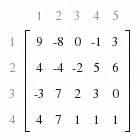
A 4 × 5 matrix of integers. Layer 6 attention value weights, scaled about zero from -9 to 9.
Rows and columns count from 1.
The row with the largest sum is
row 4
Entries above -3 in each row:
4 4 4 5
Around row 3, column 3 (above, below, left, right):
-2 1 7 3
